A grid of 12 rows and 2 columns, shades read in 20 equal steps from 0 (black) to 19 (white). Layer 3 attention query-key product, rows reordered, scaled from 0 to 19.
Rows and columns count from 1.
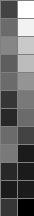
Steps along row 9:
down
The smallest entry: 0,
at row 12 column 2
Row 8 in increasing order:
5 8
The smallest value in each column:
2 0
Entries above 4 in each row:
2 2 2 2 2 1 1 2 1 0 0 0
